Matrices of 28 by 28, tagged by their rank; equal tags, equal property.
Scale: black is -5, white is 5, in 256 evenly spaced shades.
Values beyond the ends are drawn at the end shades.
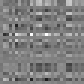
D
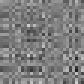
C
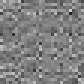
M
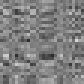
C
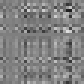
D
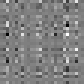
D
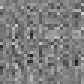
M
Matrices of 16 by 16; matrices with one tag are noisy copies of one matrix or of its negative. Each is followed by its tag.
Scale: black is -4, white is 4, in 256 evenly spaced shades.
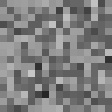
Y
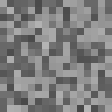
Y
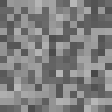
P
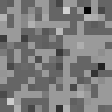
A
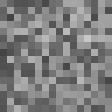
Y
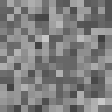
P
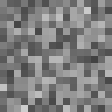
Y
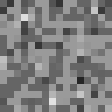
A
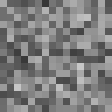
Y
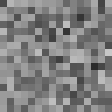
Y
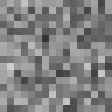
Y
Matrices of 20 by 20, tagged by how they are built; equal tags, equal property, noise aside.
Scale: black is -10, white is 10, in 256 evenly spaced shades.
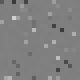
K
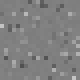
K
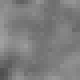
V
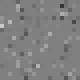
K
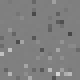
K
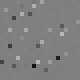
K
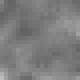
V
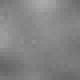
V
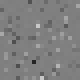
K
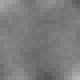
V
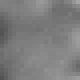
V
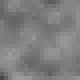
V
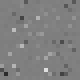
K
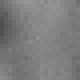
V
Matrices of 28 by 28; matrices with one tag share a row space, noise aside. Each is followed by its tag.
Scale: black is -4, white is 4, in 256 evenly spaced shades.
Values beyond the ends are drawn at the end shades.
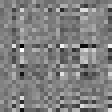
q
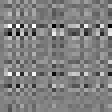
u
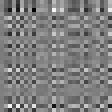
u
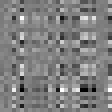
q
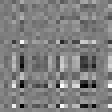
q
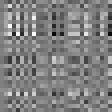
u
